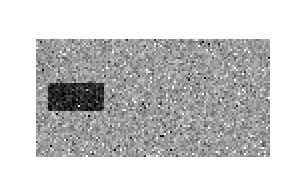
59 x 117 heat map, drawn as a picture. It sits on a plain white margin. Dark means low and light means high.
Stripes: none. Odd patch: lower, in the middle left. Average level on the scale: 60%. Histogram: skewed, a long tail of low values. Ninth with the lowest average: middle left.
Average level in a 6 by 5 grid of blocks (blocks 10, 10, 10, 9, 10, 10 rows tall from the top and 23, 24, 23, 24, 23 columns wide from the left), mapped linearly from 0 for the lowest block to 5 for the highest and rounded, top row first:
55555 | 55555 | 02555 | 12555 | 55555 | 55555
